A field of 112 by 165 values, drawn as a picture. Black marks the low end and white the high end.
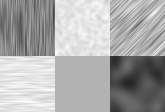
It is made of 2 by 3 panels. Panel 1,1: middling, streaked downward. Panel 1,2: very high, blotchy, faint in contrast. Panel 1,3: high, slanting up to the right. Panel 2,1: very high, streaked across, faint in contrast. Panel 2,2: high, flat. Panel 2,3: low, smooth.
